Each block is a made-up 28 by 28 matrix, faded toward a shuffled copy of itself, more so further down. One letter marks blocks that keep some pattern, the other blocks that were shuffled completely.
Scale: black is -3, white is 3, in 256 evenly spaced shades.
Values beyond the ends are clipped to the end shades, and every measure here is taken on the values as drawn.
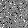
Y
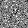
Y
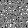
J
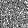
J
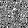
J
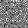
J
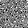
Y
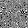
J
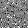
J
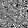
Y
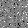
Y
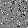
Y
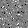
J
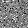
Y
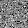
Y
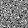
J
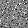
Y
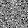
J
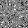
J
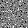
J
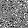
Y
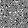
Y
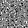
J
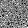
Y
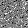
Y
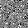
J
